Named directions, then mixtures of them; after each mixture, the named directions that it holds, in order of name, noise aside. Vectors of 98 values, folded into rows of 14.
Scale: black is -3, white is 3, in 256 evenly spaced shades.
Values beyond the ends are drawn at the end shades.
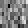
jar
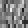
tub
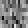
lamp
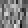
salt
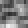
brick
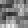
brick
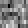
brick, jar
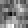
brick, lamp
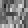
brick, tub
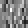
tub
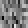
lamp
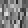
salt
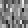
lamp, tub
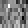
jar, salt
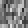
brick, tub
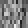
salt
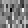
lamp, tub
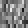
tub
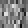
salt
